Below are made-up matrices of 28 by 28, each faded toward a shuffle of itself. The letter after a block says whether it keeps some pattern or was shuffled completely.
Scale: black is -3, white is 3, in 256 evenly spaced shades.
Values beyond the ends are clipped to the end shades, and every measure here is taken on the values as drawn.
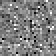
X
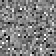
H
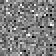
X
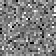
H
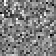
X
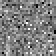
H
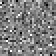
X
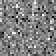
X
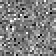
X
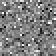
H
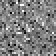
H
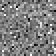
H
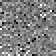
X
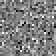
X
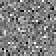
H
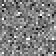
H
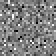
X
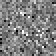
H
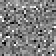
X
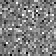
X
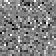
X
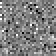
H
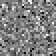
H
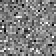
H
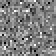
X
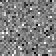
X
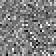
X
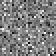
X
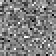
H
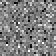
H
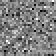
H
